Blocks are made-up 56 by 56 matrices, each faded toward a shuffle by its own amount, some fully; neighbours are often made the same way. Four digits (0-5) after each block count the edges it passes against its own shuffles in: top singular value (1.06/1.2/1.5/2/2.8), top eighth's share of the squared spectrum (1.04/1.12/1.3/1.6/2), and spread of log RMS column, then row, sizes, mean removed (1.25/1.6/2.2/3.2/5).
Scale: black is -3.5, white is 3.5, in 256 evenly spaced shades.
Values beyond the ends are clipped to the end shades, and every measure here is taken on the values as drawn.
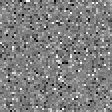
2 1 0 0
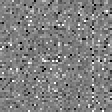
3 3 1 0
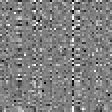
5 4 3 2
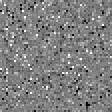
1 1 0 0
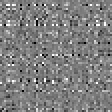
4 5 2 3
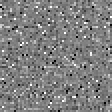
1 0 0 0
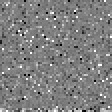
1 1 0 1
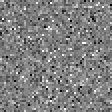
1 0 0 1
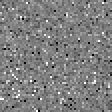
0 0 0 0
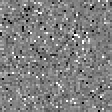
0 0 0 0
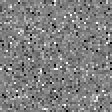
1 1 0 0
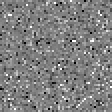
0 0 0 0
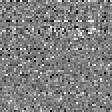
2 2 0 3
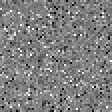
0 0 0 0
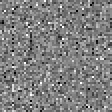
1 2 2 0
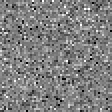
0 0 0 0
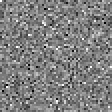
3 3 0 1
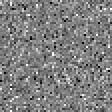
1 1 0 0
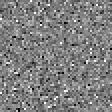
0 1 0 0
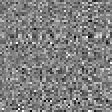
4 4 2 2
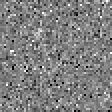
2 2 1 0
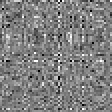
4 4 3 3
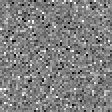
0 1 0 0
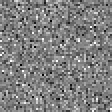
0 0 0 0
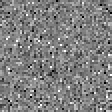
2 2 1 0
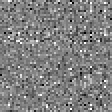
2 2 2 2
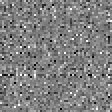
2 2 2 2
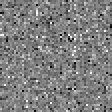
1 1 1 1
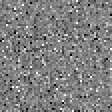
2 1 0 0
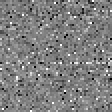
2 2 0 1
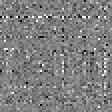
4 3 1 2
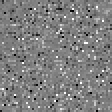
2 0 0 0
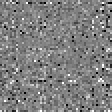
3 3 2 2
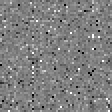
1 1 1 0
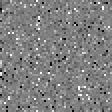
0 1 0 0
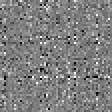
3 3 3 2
